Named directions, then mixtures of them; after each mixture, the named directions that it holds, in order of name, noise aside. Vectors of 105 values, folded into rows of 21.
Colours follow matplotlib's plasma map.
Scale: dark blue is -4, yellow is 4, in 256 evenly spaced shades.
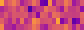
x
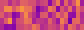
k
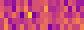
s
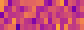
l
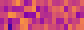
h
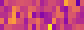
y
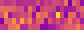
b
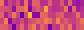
s, x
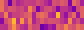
b, l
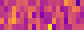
y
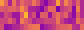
k, l, x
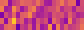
l, y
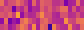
h, s, y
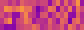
k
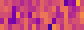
y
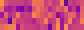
k, l, y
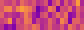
k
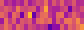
b, s
